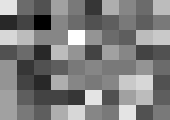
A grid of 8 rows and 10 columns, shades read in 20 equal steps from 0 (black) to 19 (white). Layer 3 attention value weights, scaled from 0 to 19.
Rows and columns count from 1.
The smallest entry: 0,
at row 2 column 3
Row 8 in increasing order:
6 7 9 9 9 10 12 13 16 17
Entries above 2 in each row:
10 9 10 10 10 10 10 10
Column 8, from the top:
10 9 7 10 9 15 12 17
